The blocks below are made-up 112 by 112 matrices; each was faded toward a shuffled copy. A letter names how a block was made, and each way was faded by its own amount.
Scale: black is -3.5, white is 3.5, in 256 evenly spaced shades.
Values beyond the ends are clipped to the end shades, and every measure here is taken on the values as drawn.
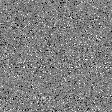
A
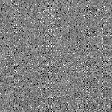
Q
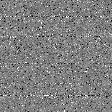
A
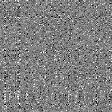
Q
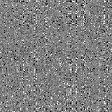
Q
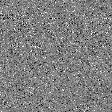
A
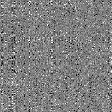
Q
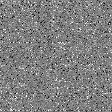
A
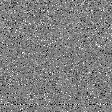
A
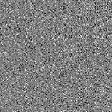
Q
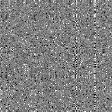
Q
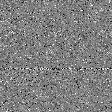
A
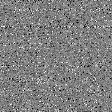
A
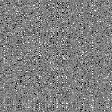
Q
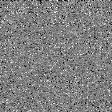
A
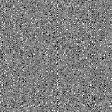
Q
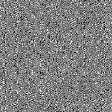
Q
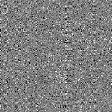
Q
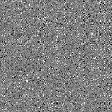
Q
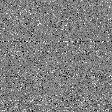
A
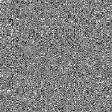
Q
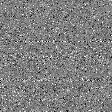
A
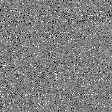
A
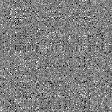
Q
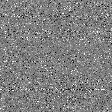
A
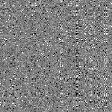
Q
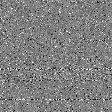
A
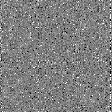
Q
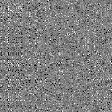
Q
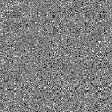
Q
